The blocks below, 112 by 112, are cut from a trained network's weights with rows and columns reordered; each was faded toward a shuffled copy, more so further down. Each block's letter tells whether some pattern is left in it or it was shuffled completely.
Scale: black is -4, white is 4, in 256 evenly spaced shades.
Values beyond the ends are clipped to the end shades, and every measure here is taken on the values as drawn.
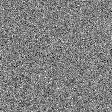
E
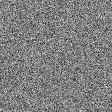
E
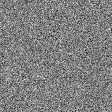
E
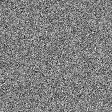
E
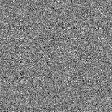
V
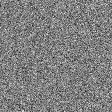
E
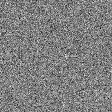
E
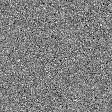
E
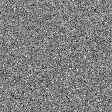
E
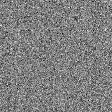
V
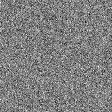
V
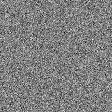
V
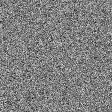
E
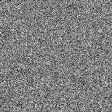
V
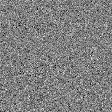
V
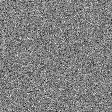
E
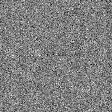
V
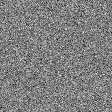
E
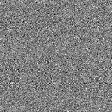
V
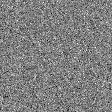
E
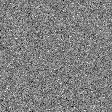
E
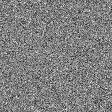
E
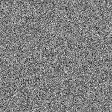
V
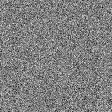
V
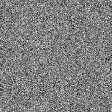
V
